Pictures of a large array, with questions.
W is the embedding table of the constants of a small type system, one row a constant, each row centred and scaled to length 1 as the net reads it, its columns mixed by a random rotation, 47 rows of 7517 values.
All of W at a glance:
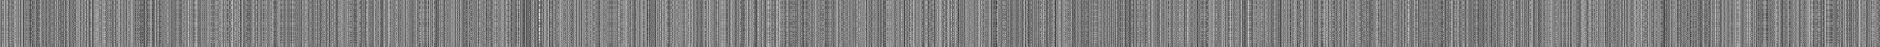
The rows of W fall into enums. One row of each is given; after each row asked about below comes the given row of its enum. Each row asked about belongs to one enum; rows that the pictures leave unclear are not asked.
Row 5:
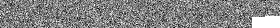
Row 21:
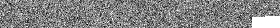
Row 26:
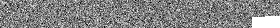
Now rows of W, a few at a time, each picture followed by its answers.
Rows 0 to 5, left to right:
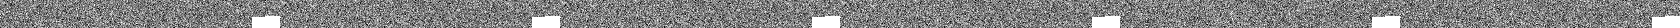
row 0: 5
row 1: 26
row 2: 26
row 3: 26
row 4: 21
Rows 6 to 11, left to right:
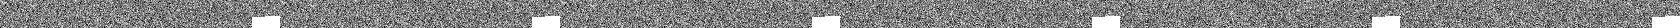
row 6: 26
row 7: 26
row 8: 26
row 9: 5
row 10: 21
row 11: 5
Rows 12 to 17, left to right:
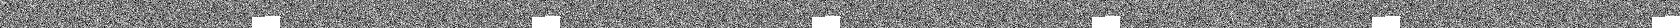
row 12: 26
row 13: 5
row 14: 5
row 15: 5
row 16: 21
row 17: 5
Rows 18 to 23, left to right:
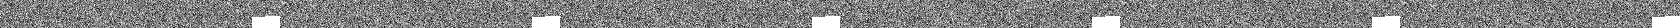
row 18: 5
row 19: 26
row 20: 5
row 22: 26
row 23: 26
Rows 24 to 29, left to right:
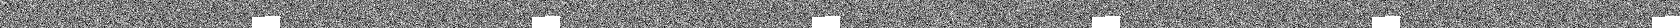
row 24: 26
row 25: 5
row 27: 21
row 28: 5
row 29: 5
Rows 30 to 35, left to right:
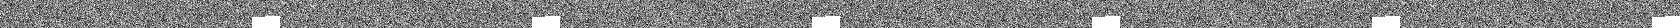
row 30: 5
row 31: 26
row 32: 21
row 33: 5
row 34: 21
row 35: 26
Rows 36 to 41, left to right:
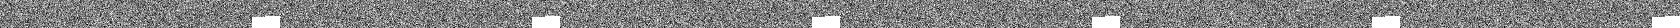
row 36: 21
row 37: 5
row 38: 26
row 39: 5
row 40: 21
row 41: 26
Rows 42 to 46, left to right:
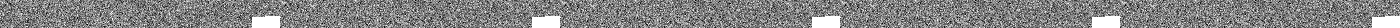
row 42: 21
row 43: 26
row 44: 26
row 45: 26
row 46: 26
